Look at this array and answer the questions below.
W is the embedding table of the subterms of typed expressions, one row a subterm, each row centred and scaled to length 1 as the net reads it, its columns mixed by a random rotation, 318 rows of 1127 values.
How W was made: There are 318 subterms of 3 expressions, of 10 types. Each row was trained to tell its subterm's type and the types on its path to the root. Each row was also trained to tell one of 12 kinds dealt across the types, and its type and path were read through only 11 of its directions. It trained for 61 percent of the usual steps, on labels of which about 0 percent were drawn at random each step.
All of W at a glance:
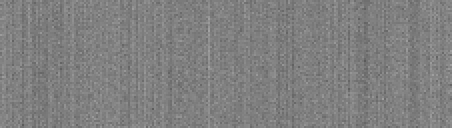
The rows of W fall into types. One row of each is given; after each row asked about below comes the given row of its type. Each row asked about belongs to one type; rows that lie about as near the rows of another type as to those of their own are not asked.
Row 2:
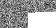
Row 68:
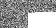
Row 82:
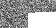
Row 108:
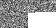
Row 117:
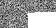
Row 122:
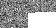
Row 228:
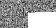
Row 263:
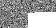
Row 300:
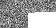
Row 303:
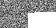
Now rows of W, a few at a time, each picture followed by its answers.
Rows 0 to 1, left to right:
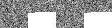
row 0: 82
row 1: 108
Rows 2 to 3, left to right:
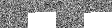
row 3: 68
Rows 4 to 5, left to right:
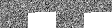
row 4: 2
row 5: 108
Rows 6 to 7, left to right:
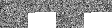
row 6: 300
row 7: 82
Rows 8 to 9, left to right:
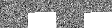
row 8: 300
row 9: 303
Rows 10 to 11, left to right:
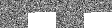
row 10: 108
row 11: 117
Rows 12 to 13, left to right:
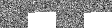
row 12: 228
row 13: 108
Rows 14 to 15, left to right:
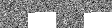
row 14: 117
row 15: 228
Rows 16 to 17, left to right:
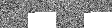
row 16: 122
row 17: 2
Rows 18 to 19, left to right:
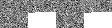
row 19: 117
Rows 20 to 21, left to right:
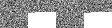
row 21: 2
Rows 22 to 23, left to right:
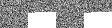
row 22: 228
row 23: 2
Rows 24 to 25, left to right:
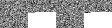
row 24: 300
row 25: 117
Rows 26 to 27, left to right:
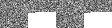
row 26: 82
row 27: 108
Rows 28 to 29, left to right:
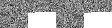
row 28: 303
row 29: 228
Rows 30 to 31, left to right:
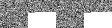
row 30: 228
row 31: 108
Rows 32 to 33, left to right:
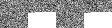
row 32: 2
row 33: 108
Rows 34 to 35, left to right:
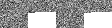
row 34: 117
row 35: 263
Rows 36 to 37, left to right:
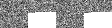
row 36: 122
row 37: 117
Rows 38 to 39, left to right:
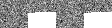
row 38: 82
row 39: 68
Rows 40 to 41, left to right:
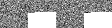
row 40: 228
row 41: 117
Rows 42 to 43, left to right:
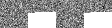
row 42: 82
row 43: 2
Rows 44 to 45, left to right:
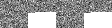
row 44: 122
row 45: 303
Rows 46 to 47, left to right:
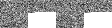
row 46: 300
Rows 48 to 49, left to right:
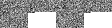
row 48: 303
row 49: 228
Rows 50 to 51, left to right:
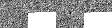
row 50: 108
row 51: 68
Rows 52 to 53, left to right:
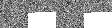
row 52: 108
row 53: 117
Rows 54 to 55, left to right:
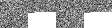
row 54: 263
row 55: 122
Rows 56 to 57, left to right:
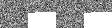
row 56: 117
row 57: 122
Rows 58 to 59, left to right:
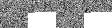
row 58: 228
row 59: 122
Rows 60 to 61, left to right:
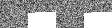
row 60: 68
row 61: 2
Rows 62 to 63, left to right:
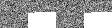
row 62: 303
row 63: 117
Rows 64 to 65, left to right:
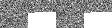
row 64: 263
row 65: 303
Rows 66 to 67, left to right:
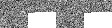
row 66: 300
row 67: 263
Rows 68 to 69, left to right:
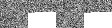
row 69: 122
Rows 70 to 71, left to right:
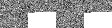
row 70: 228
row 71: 117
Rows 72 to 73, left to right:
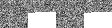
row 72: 2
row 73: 122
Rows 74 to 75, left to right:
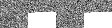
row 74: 68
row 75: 263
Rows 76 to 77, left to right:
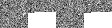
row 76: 300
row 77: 82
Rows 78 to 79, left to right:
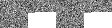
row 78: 263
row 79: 117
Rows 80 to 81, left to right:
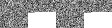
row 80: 2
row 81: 263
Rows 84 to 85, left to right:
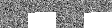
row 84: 263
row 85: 68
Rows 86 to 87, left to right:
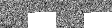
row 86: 228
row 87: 300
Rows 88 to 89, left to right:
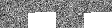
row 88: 303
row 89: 263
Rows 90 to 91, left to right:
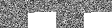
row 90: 68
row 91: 117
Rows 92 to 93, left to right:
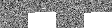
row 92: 108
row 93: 82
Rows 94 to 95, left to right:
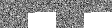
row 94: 303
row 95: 300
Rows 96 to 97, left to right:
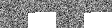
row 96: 82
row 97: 82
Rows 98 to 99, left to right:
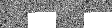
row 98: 68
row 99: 68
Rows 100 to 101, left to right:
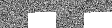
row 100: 303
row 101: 68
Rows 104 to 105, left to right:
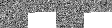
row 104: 68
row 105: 300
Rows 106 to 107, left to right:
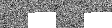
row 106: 117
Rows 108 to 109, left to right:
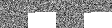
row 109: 303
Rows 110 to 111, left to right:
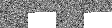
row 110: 263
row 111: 68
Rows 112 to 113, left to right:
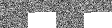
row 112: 228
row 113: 117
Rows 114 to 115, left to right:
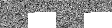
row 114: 300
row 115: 300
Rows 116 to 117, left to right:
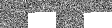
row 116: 300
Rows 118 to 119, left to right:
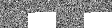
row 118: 68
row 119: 117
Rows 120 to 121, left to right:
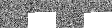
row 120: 68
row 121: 263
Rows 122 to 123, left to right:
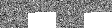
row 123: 300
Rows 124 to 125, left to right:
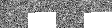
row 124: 117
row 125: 122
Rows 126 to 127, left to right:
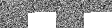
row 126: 2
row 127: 68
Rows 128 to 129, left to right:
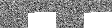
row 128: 263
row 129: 68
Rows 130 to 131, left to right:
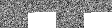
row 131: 117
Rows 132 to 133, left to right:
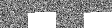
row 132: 303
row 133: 300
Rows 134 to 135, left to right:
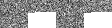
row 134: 303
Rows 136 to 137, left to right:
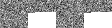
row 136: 2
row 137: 82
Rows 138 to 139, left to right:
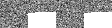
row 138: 82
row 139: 108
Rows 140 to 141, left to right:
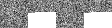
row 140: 228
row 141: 68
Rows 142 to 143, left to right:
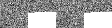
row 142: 117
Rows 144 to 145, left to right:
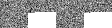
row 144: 300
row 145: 2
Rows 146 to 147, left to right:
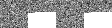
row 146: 68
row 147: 300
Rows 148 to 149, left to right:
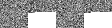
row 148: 68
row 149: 82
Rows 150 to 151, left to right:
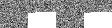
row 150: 68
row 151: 122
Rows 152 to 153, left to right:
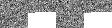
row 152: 117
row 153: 68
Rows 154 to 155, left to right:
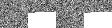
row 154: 82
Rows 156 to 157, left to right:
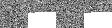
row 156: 82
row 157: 108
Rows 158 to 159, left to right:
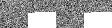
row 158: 2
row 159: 303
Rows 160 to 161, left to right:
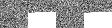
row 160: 68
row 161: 2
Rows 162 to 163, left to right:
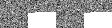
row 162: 68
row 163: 122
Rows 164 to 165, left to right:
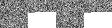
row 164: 117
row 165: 228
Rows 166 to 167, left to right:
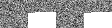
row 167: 263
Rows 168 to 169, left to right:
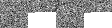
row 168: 263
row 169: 300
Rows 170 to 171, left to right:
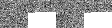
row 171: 122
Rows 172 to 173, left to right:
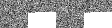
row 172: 122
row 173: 68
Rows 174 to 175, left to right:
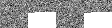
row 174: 303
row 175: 263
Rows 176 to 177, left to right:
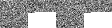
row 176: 300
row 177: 82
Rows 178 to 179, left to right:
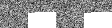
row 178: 108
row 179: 122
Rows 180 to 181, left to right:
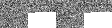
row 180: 82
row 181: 303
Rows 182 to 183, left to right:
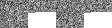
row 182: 117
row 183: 82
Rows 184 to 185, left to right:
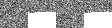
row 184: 122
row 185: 68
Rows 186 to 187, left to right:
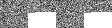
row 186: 117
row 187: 108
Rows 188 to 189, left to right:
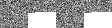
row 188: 68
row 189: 108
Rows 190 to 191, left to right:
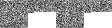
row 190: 300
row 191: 2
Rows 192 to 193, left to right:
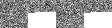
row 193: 303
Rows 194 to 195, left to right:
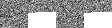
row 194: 82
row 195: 2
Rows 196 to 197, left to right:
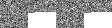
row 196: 68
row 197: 117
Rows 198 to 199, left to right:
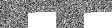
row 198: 300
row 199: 2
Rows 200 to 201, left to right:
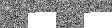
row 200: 108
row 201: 300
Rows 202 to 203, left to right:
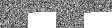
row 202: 300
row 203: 2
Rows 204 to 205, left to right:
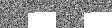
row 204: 263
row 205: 122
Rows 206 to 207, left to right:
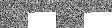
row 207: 263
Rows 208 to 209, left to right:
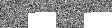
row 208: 82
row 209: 228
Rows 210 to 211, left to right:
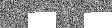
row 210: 303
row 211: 117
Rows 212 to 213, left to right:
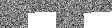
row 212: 82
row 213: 2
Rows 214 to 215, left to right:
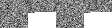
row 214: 263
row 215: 108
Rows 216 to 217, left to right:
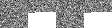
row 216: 303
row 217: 117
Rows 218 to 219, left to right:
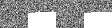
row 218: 108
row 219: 228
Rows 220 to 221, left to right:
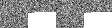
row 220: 108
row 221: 300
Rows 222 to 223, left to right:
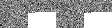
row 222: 68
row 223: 82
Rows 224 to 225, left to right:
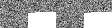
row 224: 108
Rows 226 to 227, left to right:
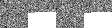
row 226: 2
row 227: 300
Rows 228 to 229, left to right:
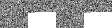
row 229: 108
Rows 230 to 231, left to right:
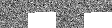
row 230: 303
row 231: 82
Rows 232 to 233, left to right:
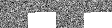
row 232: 117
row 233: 263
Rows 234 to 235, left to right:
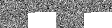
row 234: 108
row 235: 2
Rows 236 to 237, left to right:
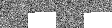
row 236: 82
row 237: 300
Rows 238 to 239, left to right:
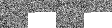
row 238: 228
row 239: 300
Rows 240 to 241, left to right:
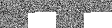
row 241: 228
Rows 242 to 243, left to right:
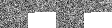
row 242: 303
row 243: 122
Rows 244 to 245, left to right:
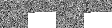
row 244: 228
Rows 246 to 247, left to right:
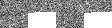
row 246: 303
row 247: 82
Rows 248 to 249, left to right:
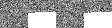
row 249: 228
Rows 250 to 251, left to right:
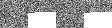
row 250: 303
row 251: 122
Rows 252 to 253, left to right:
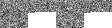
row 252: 82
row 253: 228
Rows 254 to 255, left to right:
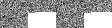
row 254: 263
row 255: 303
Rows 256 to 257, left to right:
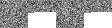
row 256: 300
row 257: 2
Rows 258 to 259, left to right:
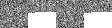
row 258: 122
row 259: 228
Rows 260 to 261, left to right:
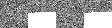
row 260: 122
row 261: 68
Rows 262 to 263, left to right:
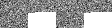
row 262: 122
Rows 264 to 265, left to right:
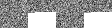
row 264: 108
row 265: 2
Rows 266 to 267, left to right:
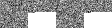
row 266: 117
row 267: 82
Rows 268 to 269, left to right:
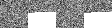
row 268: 68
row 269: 2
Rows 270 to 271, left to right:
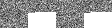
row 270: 82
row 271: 303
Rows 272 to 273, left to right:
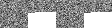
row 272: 263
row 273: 263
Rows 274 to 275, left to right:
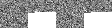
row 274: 303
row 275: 108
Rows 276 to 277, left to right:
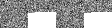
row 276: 68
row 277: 117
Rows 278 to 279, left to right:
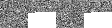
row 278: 122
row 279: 263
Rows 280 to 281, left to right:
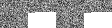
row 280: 108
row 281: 117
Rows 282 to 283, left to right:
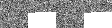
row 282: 122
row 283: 122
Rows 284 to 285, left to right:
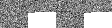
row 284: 300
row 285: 82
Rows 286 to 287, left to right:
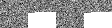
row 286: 122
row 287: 263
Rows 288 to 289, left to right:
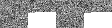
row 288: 68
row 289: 263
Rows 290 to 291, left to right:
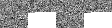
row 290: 68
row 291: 122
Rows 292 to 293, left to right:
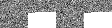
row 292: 68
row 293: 117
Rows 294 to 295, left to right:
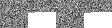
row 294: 300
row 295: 263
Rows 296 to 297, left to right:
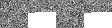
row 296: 122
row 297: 228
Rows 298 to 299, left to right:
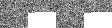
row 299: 228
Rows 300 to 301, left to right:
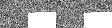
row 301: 68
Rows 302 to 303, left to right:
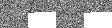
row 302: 68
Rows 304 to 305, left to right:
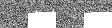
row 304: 108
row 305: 68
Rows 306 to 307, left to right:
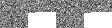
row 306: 82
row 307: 303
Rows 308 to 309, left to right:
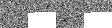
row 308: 2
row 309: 263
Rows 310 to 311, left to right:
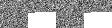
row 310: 263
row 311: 263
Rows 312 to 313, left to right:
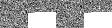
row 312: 300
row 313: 300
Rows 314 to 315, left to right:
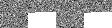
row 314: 263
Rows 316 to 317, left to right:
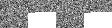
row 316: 228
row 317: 108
